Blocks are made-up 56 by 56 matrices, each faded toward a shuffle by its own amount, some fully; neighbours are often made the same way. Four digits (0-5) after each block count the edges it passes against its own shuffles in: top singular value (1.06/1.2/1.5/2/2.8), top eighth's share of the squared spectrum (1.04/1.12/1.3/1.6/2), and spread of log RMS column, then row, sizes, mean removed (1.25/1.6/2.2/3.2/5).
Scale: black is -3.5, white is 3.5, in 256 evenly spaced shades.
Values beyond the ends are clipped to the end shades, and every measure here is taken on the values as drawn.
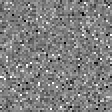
0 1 0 0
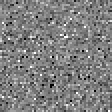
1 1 0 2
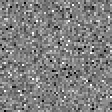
0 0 0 0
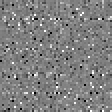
3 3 0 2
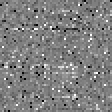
3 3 0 1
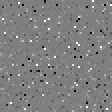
0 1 0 0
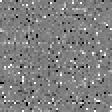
3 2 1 1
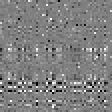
5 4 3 3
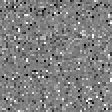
2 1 0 0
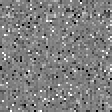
1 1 0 0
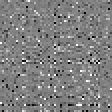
4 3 2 2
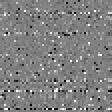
4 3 1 2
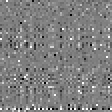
4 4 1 2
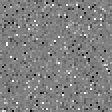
1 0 0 0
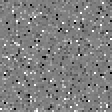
0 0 0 0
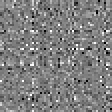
4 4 2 2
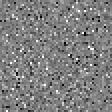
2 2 0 0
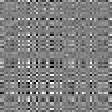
5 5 4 4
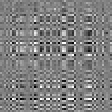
5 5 4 4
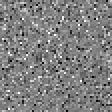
1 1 0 0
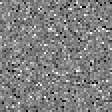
1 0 0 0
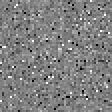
0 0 0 0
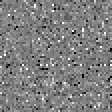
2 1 0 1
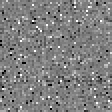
0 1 0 0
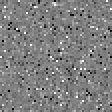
0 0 0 0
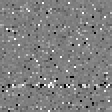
2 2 0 1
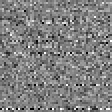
2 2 0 3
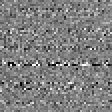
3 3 0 3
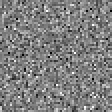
0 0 0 0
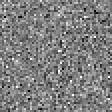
0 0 0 0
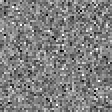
0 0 1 0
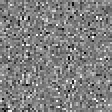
3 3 1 1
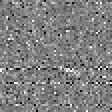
4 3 1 2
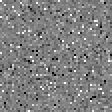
1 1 0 0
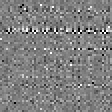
4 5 2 3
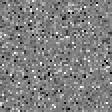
2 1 0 1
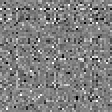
4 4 2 2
